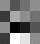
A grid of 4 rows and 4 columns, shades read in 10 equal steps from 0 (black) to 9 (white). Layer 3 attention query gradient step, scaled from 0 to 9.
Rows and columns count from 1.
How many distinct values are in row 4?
4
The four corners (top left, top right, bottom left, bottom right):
5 5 2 5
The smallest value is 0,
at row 3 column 2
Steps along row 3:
down up up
